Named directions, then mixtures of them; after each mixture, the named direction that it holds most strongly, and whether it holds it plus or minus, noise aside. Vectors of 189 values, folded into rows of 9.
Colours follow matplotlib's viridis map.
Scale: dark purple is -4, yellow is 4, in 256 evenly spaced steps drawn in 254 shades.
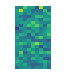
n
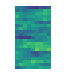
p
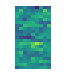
p, plus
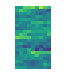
p, minus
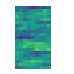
p, plus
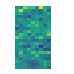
n, plus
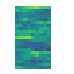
p, minus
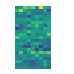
n, plus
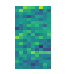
n, plus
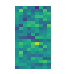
n, plus
